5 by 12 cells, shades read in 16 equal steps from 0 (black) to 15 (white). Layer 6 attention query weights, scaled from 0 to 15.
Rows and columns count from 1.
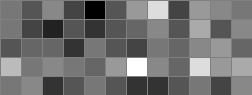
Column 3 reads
8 2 6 8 3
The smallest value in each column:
5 4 2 3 0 5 3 3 4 7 4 6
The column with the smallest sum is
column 5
